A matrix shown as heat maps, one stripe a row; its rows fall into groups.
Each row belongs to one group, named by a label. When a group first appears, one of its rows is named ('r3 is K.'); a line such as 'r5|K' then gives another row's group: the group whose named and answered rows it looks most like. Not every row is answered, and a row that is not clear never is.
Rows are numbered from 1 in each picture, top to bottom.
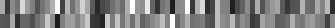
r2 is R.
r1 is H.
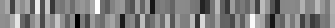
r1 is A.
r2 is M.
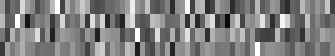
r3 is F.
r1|H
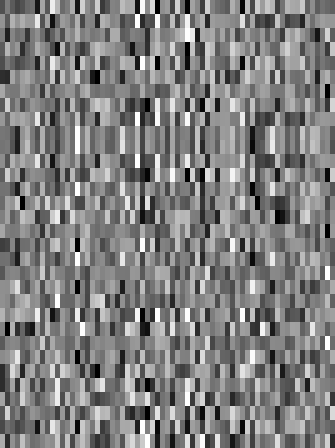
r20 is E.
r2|F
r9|F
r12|F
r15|A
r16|H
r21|M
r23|F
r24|R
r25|E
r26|M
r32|H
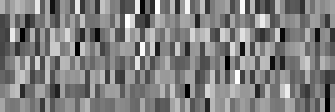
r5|A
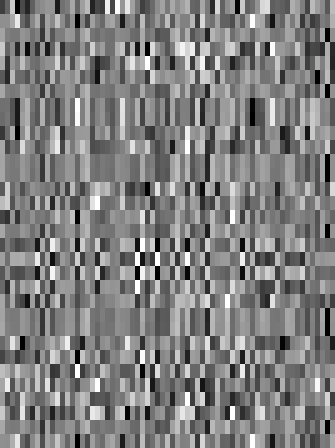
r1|R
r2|M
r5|H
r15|A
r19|F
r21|F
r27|F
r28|A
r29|H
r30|A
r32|M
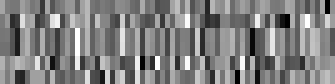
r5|F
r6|R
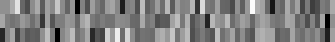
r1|M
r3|R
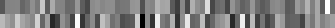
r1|E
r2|F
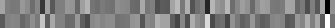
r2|E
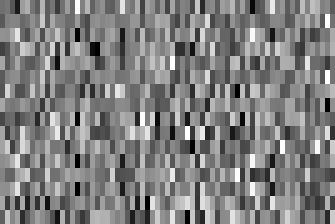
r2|E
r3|M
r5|R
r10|H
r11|A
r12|M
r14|M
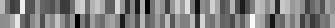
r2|M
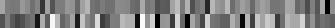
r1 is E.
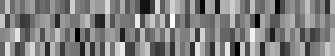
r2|R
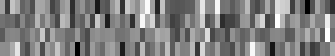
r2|H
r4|M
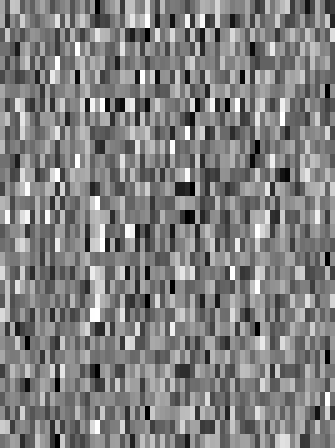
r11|R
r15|A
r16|A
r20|A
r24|R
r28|R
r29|E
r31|A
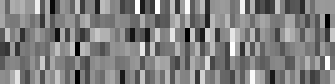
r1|F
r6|M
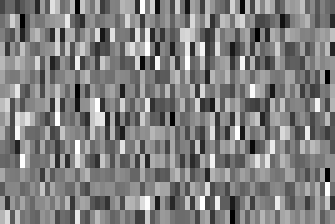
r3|A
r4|H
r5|F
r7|M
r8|A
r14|E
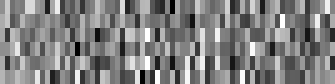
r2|A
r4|M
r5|H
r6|F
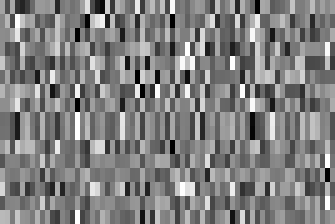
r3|M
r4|H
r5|A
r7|F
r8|M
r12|E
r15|E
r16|F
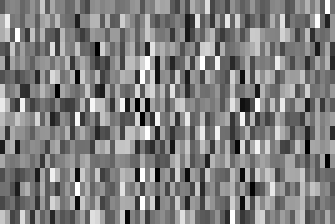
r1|E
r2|A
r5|H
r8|A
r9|F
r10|H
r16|A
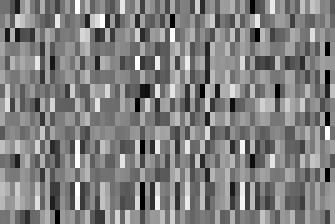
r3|R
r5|F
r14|F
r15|F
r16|R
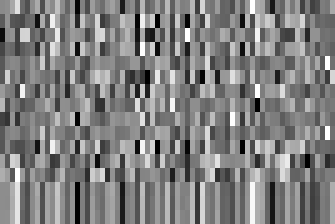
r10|E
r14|M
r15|M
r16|M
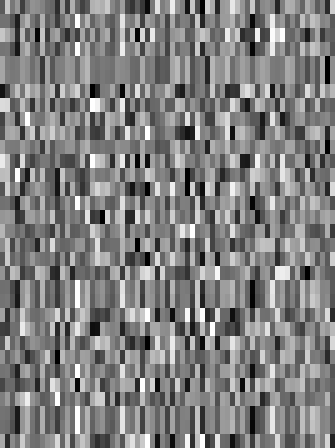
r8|A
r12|A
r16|R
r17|A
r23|H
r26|R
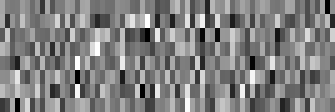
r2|H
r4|A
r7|F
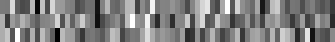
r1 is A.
